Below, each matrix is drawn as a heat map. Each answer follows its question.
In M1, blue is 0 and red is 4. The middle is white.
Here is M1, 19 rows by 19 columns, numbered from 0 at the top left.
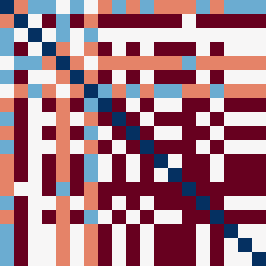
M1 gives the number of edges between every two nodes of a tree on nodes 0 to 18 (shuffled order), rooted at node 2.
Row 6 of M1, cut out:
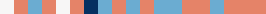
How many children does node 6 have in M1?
5
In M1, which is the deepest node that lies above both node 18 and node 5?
0
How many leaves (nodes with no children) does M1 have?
15
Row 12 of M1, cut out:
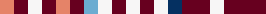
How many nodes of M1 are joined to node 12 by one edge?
1
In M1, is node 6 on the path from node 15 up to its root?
yes
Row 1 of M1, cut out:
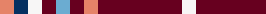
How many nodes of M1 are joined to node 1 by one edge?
1
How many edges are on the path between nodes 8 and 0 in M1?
1
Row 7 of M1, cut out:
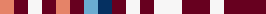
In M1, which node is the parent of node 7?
6
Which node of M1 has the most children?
0
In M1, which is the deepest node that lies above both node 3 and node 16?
0
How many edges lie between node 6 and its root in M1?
1
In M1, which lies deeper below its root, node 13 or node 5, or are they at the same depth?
the same depth
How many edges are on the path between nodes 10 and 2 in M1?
2
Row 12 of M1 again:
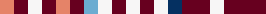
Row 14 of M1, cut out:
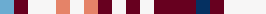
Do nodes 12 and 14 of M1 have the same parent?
no
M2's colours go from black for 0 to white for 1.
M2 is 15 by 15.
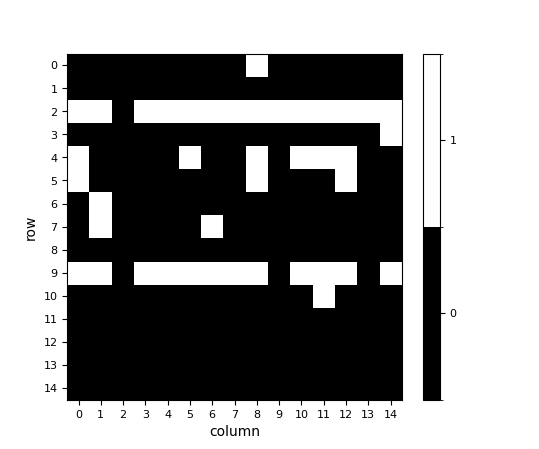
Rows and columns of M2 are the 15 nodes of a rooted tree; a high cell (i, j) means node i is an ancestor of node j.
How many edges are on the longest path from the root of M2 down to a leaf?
5
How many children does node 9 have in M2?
3
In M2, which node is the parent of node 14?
3
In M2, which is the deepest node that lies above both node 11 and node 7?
9
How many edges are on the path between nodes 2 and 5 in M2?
3
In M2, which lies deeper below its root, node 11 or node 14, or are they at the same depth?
node 11
